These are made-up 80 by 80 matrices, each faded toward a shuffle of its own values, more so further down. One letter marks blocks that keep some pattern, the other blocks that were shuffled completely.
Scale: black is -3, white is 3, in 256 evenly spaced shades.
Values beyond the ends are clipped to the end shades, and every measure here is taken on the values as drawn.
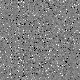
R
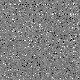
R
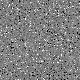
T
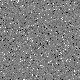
T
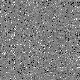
R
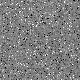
T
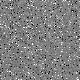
R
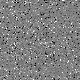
R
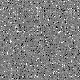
R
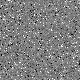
T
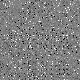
R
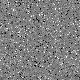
T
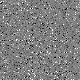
R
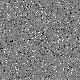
T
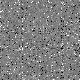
R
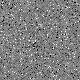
T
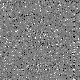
R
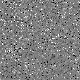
R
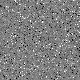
T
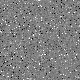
T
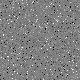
T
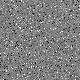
T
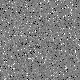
T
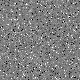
T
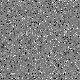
R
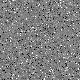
T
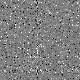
R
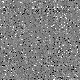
R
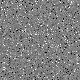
T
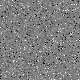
T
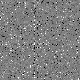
R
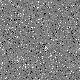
T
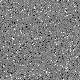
T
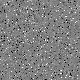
T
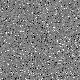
T
